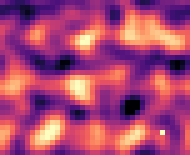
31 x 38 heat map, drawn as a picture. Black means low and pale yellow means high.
On average the colour sits 50% of the way up the scale. Horizontal stripes repeat 3 times down the table. A single lone cell is far higher than the cells round it. The histogram is bell-shaped.
